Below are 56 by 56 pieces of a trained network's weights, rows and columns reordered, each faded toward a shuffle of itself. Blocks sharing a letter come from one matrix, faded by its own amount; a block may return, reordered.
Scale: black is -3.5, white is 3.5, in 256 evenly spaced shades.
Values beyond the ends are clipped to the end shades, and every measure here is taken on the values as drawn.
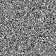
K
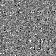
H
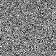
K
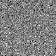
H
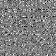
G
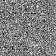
H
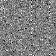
K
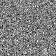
H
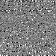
G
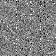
K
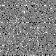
G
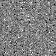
H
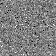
H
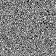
K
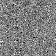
H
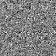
K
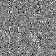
K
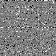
G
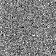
H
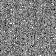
H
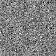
H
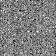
H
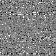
G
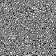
G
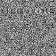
K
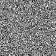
K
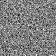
K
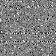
G
